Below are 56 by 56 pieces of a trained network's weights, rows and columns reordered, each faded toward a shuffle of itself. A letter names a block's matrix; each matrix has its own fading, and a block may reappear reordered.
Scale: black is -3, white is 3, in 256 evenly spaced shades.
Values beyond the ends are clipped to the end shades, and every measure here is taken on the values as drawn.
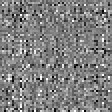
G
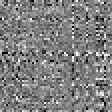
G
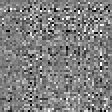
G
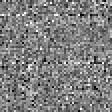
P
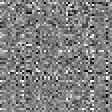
G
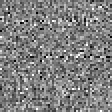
P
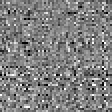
G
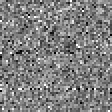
P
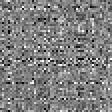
G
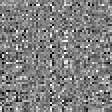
G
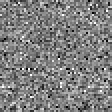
P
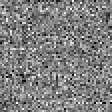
P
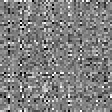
G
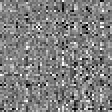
G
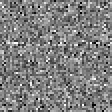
P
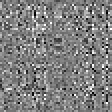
G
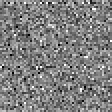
P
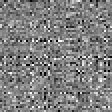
G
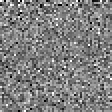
P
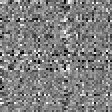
G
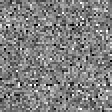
P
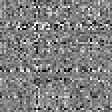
G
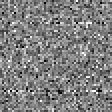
P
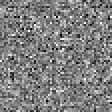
P
